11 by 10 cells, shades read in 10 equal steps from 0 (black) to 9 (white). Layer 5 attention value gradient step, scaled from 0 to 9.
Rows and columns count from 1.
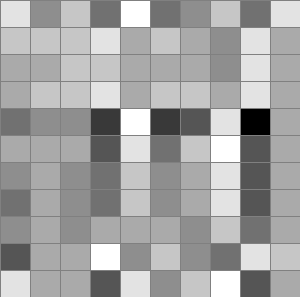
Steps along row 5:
up same down up down up up down up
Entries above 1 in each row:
10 10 10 10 9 10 10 10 10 10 10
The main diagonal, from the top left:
8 7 7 8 9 4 6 8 4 7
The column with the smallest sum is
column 9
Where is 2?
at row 5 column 4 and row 5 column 6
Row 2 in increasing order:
5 6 6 6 7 7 7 7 8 8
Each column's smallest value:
3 5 5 2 5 2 3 4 0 6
